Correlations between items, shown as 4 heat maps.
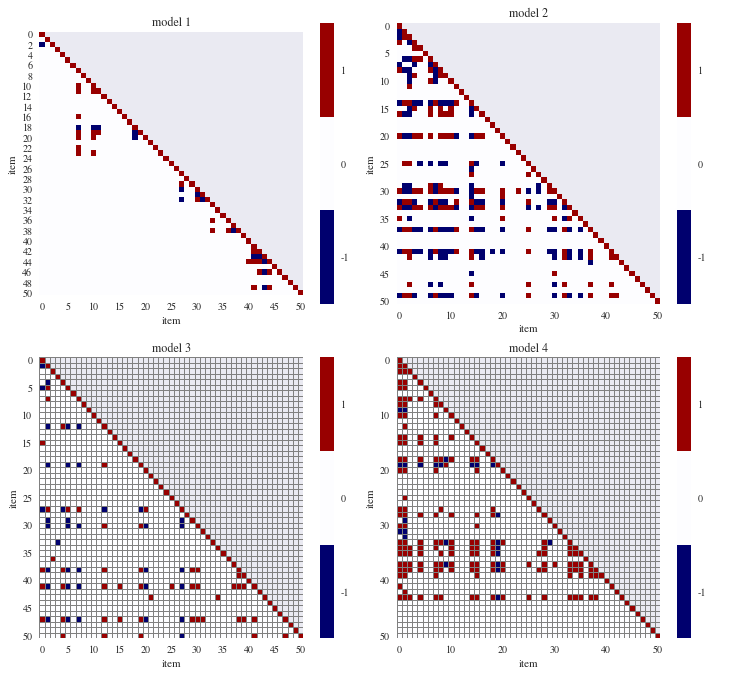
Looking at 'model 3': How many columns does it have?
51
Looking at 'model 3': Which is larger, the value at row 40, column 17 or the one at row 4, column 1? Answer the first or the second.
the first
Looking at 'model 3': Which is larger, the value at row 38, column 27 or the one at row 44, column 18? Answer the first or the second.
the second
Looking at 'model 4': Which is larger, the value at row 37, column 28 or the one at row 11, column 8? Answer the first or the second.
the first
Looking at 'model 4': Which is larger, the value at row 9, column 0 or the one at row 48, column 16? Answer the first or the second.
the second
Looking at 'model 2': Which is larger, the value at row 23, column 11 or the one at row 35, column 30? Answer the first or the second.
the second
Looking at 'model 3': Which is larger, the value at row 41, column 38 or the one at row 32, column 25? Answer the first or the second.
the first
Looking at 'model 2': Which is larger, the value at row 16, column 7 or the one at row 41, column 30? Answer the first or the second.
the first
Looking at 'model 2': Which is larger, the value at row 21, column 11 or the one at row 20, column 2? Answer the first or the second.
the first
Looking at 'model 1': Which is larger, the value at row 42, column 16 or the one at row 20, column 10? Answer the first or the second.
the second
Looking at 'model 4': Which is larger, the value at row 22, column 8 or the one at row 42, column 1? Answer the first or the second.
the second
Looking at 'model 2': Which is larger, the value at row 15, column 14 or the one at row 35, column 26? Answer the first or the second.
the second
